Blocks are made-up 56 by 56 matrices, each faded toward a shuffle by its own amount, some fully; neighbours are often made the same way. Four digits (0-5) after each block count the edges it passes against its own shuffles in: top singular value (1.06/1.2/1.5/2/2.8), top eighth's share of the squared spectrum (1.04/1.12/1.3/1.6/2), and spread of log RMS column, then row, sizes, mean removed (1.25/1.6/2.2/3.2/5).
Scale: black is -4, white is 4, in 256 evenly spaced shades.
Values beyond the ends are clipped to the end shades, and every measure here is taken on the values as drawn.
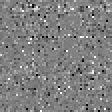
2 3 1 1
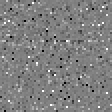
1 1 0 0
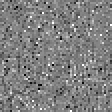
2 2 0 0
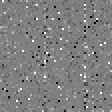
3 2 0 0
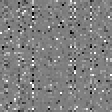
4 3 2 1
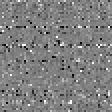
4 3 0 2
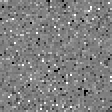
1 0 0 0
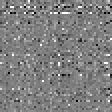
4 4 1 3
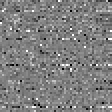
4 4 1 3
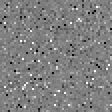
1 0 0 0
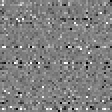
4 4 1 2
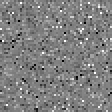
1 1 0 0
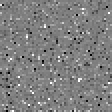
2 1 0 0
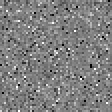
0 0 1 0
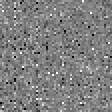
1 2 1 0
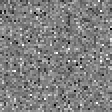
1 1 1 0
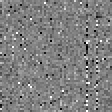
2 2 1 0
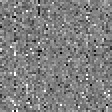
2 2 2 0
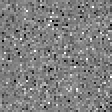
0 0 0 0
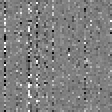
3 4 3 0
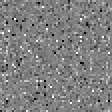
1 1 1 0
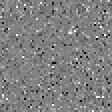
1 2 1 0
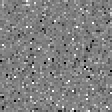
0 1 0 0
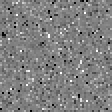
0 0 0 0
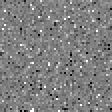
1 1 0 0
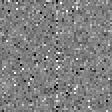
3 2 1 0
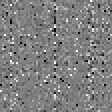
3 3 2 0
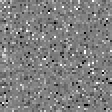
1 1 0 0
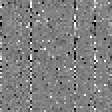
4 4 2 1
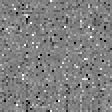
2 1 0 0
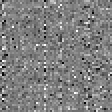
3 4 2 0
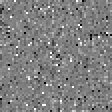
2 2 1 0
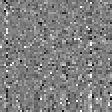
3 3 2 1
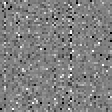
3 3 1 0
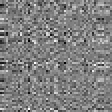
4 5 3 3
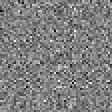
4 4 2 2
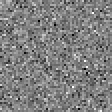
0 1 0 0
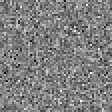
2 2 0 0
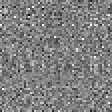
4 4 2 2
